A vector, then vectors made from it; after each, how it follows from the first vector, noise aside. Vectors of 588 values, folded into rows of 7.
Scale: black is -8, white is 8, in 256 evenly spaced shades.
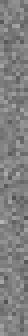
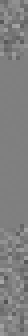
partly zeroed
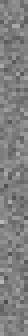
copied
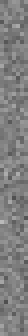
copied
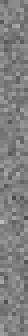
copied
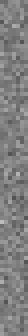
copied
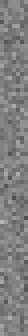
copied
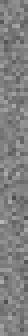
copied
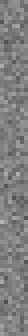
copied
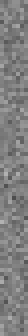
copied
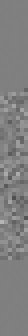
partly zeroed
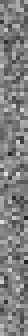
scaled up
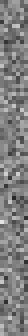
scaled up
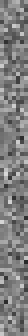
scaled up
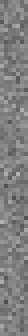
copied
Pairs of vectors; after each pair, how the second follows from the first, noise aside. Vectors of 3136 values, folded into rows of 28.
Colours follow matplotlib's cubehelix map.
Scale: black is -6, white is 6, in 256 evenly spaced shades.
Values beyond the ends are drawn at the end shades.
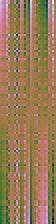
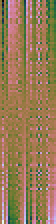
reversed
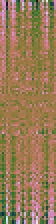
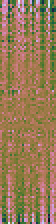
reversed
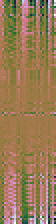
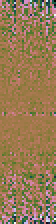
sign-scrambled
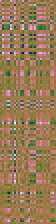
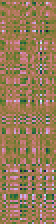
reversed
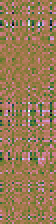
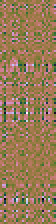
reversed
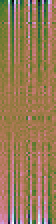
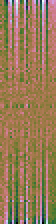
reversed
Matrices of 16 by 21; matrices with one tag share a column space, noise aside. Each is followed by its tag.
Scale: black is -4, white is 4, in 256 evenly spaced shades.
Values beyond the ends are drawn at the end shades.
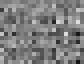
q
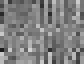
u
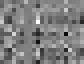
q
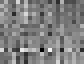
u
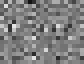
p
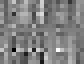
u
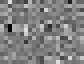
p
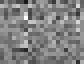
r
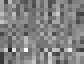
u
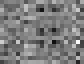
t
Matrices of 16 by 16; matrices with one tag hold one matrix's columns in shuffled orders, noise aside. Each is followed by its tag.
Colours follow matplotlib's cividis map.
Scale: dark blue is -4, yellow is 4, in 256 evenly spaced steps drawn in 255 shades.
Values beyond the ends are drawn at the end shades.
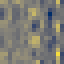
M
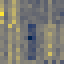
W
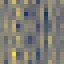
M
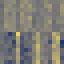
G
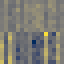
G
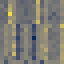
W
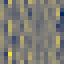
M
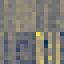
G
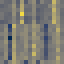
W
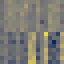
G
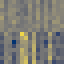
G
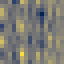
M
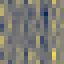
M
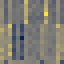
W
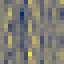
M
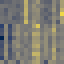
W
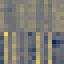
G
